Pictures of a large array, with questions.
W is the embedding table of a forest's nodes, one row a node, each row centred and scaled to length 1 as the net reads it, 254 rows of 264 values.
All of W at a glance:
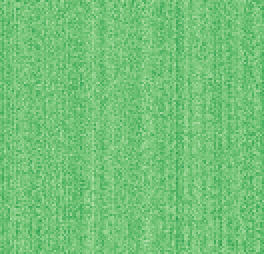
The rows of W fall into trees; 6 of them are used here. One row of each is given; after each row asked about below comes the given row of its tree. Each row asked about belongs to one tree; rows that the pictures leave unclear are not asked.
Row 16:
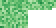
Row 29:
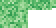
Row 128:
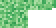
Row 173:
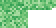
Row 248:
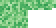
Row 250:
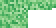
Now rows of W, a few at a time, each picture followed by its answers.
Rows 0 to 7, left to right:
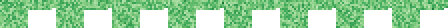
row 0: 173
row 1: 173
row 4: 29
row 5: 250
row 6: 29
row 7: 250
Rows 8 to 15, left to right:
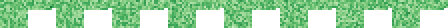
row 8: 128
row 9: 128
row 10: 128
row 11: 250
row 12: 29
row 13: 250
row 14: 248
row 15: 128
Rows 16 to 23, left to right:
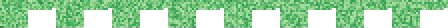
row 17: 128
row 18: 173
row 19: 250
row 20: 250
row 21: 29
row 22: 29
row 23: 29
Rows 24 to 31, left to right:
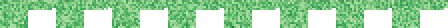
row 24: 250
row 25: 248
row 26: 128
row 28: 250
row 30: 250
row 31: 16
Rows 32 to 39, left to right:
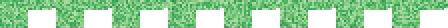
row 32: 250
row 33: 29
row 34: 173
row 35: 250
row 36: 248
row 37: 250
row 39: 248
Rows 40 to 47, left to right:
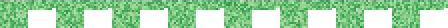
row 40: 128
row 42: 29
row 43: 29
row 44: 173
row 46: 250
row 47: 248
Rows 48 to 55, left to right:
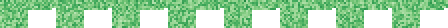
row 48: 173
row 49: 16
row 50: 248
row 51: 29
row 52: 128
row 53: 250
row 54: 250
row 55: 248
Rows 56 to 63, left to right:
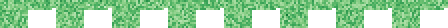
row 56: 29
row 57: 173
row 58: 173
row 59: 248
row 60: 250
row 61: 128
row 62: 29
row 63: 173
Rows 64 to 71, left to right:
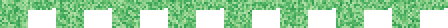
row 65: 250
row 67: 250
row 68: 250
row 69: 128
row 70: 128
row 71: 250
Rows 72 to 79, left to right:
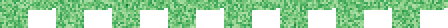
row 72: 29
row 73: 250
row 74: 248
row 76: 250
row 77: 248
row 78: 16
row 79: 29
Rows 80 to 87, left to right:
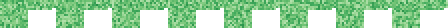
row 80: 250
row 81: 248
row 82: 16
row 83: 16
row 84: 29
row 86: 29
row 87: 173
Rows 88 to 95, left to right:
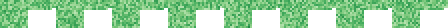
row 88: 29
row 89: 29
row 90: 128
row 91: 16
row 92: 248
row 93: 173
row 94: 250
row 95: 173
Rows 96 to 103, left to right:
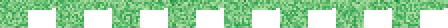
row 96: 173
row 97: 250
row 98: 29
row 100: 128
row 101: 29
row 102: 29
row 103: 250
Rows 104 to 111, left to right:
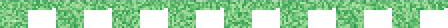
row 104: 248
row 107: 16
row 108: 128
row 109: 16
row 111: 250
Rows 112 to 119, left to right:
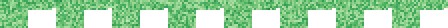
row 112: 16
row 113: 173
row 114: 250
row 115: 29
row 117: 248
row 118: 248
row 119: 173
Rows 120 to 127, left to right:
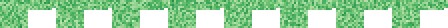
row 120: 29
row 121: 16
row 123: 16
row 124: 173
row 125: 128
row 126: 16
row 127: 248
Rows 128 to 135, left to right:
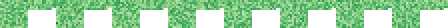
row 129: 173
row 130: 173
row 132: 248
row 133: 248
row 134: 250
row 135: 250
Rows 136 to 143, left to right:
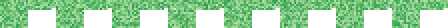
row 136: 173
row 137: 29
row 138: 248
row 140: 173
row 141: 173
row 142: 248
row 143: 250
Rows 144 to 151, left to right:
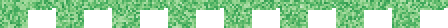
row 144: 29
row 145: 248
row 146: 248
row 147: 29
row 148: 29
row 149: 29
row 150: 173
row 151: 128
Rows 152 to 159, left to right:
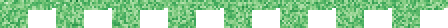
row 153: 128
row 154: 250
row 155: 248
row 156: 250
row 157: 29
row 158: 250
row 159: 173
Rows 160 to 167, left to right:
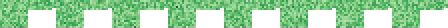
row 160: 29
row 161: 128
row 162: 16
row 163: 128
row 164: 29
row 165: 250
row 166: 248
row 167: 248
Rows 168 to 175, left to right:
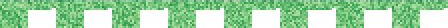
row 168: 29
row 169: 250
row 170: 128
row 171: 16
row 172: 29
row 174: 173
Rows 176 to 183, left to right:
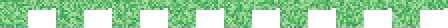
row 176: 250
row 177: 250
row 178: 250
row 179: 29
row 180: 29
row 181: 29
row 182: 128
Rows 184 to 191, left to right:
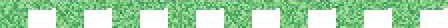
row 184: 29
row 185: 29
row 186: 16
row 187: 250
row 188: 29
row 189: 29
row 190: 248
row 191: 173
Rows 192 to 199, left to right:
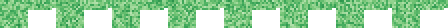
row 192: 29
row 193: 173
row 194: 29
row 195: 173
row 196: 16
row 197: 250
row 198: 250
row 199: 250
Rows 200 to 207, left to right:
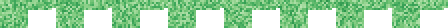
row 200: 248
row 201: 173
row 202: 250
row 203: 248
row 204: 29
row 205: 29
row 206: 173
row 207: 173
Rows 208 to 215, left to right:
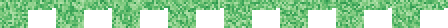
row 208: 248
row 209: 29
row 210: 29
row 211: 29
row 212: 16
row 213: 29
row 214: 173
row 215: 250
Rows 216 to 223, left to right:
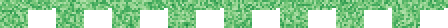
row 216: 29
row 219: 248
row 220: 248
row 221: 250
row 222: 173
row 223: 248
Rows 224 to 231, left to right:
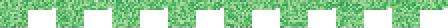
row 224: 248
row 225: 173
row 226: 173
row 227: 248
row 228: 250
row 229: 248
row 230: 173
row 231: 173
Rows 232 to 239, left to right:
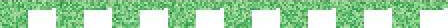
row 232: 250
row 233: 173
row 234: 248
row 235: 128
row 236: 248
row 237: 29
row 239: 173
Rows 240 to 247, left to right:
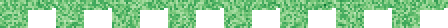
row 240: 248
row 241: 248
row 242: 29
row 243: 248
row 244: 248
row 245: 248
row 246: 250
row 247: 128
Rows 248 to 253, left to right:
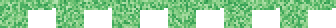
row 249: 16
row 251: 250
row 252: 173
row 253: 29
